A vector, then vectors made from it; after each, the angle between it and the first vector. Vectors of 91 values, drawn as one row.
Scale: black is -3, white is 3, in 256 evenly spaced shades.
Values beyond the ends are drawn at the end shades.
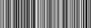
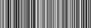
nearly parallel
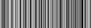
partly opposed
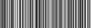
nearly opposite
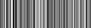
partly aligned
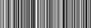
nearly parallel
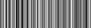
partly aligned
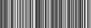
nearly opposite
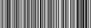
partly aligned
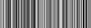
nearly parallel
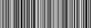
nearly parallel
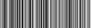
partly opposed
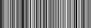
orthogonal
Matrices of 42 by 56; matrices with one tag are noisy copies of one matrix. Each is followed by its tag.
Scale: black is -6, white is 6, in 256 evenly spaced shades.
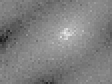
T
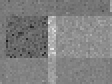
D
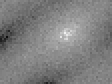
T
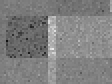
D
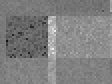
D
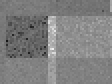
D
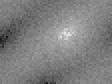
T
